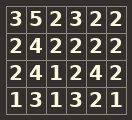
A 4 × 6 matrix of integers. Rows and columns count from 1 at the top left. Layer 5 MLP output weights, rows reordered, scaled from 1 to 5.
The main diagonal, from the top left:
3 4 1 3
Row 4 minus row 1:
-2 -2 -1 0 0 -1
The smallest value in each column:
1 3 1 2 2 1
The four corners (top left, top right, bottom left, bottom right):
3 2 1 1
